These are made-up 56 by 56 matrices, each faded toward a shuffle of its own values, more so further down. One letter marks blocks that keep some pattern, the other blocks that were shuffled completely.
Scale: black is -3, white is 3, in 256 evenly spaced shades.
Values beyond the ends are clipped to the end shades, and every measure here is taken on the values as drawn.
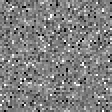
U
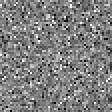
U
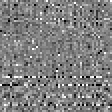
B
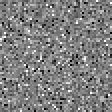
U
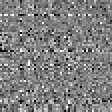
B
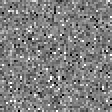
U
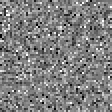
U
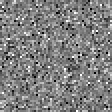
U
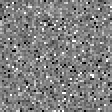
U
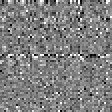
B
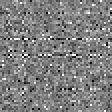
B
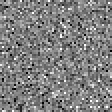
U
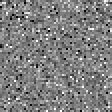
U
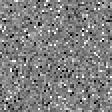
U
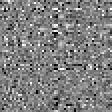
B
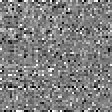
B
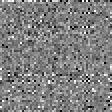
B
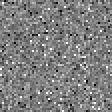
U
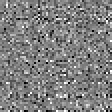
B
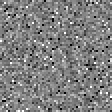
U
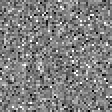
U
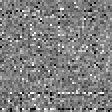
B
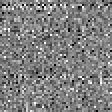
B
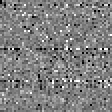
B
